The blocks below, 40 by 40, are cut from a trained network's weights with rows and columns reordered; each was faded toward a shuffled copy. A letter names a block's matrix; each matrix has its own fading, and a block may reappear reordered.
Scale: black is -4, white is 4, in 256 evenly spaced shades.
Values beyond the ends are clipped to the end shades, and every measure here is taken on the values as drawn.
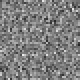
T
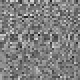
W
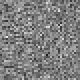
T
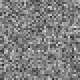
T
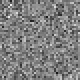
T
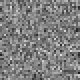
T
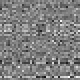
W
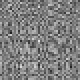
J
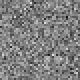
T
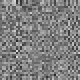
J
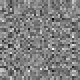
J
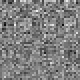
W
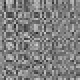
J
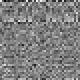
W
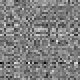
W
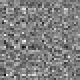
W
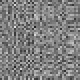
J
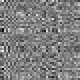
J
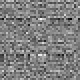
W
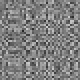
J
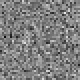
T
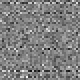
W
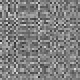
J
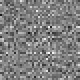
W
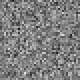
T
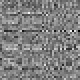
W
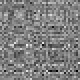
W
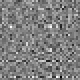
W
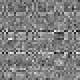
W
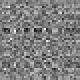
W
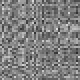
J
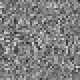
T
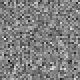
T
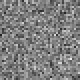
T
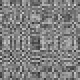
J
